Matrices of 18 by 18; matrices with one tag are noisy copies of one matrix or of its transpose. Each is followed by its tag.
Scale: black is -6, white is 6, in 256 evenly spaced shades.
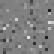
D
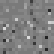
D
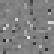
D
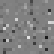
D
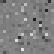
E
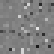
D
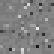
D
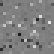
E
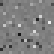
E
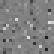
D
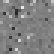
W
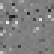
W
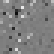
W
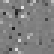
W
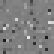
D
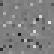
E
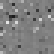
W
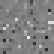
D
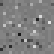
E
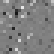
W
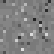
E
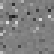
W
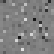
E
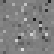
E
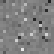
E
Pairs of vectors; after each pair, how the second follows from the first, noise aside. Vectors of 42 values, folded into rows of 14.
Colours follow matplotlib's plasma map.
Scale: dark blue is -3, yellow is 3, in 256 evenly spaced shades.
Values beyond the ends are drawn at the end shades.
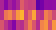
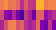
negated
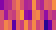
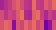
shrunk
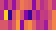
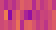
shrunk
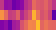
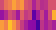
negated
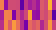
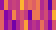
negated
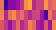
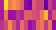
negated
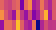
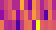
negated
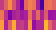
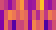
negated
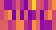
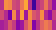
negated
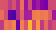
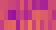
shrunk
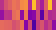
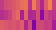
shrunk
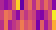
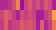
shrunk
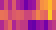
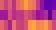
negated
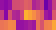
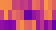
negated
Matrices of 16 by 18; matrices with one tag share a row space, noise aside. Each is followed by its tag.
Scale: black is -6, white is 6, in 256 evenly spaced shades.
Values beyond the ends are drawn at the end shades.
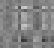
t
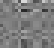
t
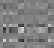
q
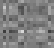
q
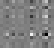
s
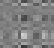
t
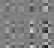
s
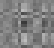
t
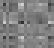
q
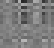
t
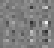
s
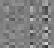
s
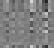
s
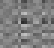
t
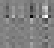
s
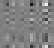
s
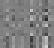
s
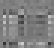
q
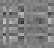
q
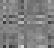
q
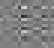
t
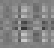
t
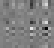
s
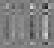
s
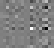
s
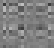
q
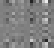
s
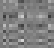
q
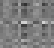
t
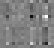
s
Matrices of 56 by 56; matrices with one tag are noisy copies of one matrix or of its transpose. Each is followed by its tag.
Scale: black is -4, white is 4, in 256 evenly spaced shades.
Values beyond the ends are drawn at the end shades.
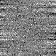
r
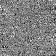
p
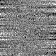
r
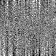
r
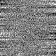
r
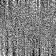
r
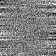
r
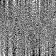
r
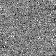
p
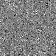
p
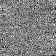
p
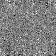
p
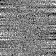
r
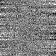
r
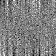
r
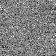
p
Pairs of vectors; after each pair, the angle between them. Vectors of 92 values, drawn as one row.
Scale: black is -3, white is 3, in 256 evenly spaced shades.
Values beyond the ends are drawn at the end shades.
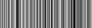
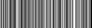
nearly opposite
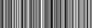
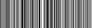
partly aligned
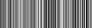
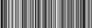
orthogonal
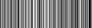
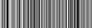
orthogonal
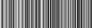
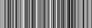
orthogonal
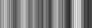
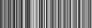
orthogonal
